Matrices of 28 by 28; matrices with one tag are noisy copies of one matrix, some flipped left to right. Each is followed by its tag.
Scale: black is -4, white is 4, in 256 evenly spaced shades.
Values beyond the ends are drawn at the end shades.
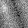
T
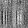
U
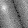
T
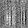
U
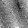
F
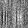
U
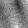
F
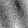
F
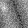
T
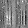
U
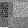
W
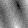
F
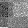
W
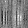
U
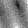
F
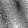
F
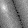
T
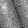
T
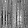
U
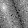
T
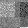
W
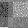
W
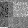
W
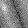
T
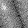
T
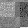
W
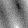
F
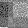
W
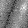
T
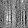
U
